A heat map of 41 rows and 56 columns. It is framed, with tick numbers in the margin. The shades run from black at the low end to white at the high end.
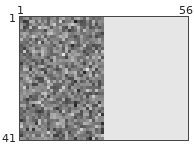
It is made of 1 by 2 panels. Panel 1,1: middling, fine-grained, strong in contrast. Panel 1,2: very high, flat.
